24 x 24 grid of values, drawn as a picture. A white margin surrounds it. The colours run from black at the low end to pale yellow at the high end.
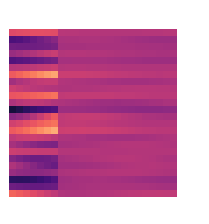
Seam: vertical, 30% of the way across, the right part calmer. Ninth with the highest average: middle left. Average level on the scale: 50%. Histogram: heavy tails on both sides. Slope: none. Grain: streaks across.
